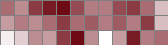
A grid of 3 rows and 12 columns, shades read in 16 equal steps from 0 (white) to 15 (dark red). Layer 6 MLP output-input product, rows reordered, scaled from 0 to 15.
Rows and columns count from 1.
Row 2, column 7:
10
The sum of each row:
120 103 88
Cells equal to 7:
4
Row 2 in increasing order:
4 6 7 8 8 8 9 9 10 10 12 12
